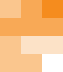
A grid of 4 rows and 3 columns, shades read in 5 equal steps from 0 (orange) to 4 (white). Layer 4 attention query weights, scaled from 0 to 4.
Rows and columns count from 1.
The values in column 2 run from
1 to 3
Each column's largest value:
2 3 4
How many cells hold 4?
1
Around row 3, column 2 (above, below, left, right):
1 2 2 3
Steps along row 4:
same up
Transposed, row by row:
2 1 2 2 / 1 1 3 2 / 0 1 3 4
